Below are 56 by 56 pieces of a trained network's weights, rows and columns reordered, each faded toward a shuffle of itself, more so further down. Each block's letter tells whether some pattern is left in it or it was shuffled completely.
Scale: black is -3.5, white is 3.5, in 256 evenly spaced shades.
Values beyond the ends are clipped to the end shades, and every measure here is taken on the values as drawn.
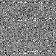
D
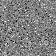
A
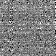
D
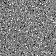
A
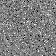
A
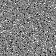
A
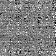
D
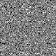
D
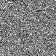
A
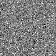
A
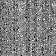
D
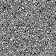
A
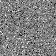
A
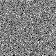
A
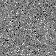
A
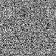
D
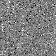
A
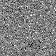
A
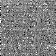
D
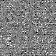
D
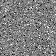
A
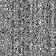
D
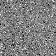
A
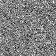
A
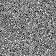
A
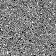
A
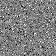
A
